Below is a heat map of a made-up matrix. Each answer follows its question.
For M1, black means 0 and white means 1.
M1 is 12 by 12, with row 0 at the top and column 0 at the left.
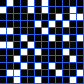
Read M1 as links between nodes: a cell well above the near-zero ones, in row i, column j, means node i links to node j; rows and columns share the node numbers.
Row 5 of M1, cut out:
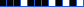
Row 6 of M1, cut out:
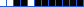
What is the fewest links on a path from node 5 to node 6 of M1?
4
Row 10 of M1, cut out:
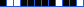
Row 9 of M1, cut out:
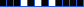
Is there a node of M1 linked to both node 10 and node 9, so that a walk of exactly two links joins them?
no
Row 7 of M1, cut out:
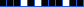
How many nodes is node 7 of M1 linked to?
3
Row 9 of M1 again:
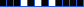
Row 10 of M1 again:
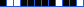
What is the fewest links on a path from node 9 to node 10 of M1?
3
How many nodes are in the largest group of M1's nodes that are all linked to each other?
4
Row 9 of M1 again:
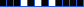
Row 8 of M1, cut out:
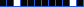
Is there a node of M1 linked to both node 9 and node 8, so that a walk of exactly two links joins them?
no
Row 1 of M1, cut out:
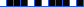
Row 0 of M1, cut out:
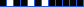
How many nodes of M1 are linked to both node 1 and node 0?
2
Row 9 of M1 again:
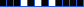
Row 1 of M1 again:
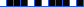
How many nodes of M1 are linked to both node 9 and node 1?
0
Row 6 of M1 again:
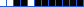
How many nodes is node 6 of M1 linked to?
3
